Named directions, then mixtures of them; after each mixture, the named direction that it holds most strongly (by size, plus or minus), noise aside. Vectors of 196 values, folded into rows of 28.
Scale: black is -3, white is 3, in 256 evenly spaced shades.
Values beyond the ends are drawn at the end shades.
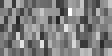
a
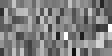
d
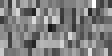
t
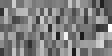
d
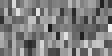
d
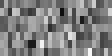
t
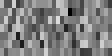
a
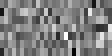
d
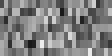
t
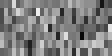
d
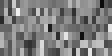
d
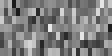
d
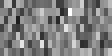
a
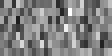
a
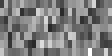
t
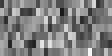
t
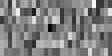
t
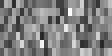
a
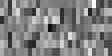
t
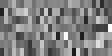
d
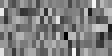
d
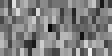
t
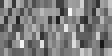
a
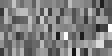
d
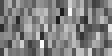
a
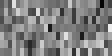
d
